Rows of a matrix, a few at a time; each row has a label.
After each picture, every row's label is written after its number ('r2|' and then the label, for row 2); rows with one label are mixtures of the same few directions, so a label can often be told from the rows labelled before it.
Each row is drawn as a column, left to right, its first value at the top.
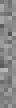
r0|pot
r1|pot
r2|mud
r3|mud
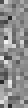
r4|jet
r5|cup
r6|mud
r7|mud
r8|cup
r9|cup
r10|cup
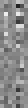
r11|cup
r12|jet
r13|cup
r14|cup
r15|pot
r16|pot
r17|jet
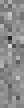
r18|pot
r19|jet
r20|mud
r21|mud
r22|cup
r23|mud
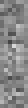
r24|jet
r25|pot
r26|cup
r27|mud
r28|pot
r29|pot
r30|cup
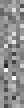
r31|pot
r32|pot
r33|mud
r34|cup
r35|mud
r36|jet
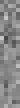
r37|mud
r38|mud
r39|jet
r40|cup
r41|jet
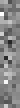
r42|jet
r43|jet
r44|cup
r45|cup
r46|jet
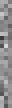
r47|mud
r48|mud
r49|jet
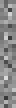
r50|jet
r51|cup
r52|jet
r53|pot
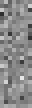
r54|jet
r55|jet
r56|mud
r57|cup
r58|mud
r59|cup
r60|jet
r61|jet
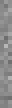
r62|cup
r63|mud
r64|cup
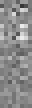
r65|jet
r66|mud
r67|jet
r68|jet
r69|mud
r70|jet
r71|jet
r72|cup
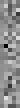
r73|mud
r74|mud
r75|cup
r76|mud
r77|jet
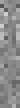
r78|jet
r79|jet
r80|jet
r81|mud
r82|jet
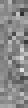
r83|pot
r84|mud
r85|cup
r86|mud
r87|jet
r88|pot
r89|cup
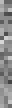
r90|cup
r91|mud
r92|jet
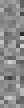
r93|cup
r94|cup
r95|cup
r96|cup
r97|cup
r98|mud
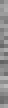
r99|cup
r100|cup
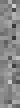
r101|mud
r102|cup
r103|jet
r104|jet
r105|jet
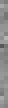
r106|mud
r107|mud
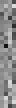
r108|jet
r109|mud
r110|mud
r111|jet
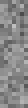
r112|pot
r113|cup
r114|cup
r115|pot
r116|pot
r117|jet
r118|cup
